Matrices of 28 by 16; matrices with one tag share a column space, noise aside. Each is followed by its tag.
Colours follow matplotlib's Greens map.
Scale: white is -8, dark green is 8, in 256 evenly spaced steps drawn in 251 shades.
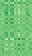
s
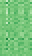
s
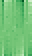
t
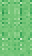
s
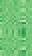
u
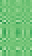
u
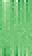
t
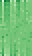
t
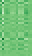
s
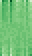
t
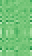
u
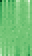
t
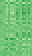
s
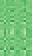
u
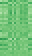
s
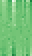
t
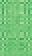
s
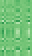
u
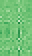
u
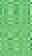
s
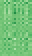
s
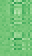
s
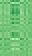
s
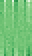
t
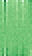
t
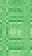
u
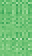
s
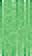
t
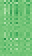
s
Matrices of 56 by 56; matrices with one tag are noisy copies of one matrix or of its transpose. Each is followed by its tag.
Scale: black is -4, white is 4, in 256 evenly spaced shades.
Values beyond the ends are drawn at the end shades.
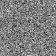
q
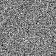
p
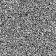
q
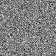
p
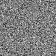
p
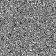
q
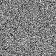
p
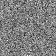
q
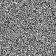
p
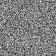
p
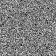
q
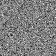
p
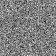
q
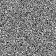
q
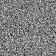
p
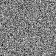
p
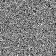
p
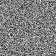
p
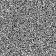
q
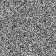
q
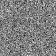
q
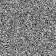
q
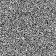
q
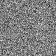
p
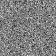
q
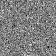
q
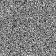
q
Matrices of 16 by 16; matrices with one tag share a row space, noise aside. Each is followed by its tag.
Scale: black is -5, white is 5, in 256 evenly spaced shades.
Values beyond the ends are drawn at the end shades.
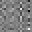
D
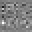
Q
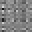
Q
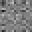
Q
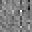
D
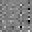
D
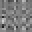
Q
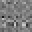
Q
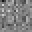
Q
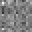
Q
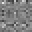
Q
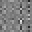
D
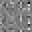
D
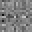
Q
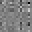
D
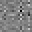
D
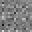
Q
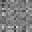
Q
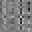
D
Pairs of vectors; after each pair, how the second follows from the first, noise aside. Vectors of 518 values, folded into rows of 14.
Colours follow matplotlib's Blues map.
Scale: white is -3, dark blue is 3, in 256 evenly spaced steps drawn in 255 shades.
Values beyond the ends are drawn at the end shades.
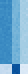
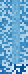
sign-scrambled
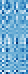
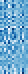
wrapped around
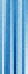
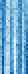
negated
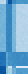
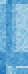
shrunk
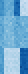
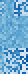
sign-scrambled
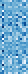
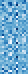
wrapped around
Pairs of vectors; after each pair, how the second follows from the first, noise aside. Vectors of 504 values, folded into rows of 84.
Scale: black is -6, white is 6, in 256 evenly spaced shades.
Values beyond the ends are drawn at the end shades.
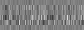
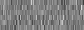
shuffled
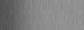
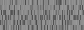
shuffled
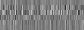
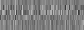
copied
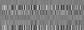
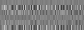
copied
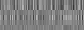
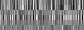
scaled up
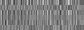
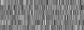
shuffled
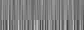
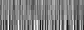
scaled up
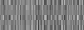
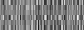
scaled up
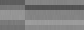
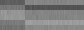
copied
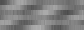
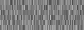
shuffled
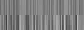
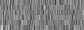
shuffled
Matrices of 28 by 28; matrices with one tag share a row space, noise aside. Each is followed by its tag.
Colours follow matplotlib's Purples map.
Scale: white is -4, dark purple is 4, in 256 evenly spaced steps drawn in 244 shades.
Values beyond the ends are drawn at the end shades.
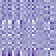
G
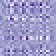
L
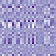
G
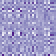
G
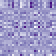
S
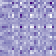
S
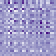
L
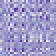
L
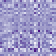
S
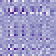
L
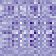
S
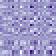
S
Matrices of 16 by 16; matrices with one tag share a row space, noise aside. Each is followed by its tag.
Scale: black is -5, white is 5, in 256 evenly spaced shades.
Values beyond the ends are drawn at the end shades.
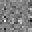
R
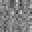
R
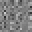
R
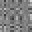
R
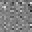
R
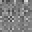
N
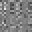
R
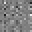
R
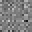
N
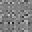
N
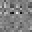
R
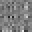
N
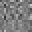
R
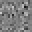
N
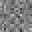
R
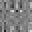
R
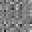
R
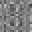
R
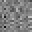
R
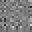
R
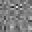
R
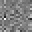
R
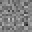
N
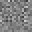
N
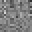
R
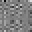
R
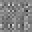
N
